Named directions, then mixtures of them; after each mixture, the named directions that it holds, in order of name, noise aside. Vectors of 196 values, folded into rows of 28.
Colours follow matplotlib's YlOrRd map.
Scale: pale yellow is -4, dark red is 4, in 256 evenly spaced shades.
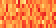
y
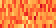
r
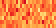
y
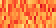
r, y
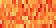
r, y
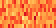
r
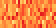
y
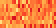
r, y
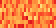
r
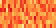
r, y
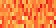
r, y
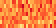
r, y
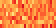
r, y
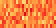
r, y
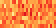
r, y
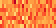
r, y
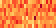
r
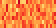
y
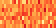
r, y
